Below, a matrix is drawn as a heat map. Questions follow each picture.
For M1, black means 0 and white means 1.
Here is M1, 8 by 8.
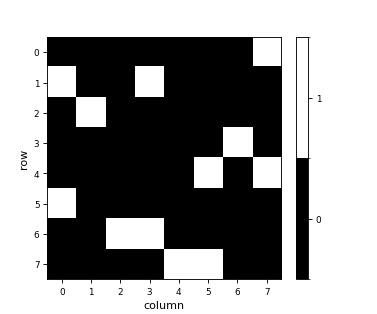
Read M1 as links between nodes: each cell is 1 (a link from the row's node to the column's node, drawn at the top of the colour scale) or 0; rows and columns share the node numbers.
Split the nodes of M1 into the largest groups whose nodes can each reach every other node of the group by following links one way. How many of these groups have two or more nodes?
2
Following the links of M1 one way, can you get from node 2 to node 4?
yes
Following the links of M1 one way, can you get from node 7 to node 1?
no
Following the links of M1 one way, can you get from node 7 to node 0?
yes
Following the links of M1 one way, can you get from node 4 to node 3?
no
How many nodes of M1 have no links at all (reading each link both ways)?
0
